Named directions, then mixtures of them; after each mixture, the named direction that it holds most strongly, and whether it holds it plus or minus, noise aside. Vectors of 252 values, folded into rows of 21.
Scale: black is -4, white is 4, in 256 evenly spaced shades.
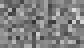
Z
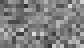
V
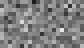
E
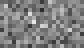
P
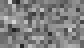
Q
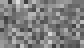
Q, minus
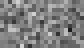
Q, minus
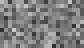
V, minus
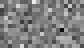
E, minus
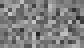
Z, minus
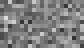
E, minus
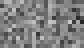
Z, minus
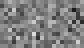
Z, minus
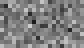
P, minus
